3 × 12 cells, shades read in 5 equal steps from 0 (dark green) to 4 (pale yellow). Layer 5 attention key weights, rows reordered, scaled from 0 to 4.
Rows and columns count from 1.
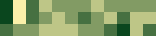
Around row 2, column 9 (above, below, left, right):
2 1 2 1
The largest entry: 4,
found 2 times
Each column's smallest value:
0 2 1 2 2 2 1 2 1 0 2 1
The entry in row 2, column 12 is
3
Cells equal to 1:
7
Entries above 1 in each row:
10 8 8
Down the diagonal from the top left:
0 4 2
